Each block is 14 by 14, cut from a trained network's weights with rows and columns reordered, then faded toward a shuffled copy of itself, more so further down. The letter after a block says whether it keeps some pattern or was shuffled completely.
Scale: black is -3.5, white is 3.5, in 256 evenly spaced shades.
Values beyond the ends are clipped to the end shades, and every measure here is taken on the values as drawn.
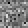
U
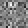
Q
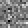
Q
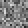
Q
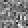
U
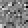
U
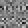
Q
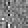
Q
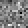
U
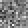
Q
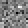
U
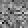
Q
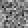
U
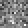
U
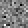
U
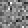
Q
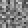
Q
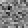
U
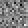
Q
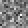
U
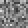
Q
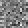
Q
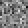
U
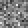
U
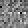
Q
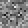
U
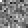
U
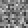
U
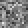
Q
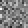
U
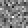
U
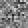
U
